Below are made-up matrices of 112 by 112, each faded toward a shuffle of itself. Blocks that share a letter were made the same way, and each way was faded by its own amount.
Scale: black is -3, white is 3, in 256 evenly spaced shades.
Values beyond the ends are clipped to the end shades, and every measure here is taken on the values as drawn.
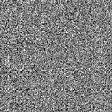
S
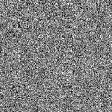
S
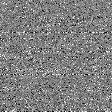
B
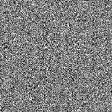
S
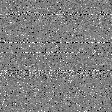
B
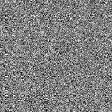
S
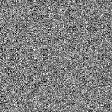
S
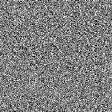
S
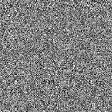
S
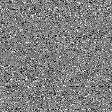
B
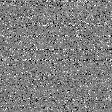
B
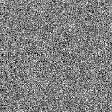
S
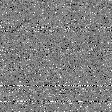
B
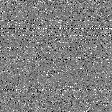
B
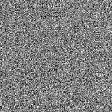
S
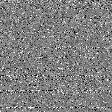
B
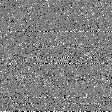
B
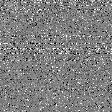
B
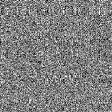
S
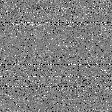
B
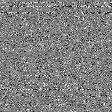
B
